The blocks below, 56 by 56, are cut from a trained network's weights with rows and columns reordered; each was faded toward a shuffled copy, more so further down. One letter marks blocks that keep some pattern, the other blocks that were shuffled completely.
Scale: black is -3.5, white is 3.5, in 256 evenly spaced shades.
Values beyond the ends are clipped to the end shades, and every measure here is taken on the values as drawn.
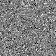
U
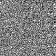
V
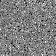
U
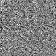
V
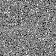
U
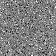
U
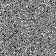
U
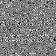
V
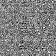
V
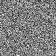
U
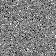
U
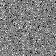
U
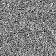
U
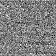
V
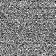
V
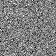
U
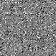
V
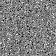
U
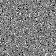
U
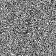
U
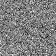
U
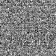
V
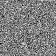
U
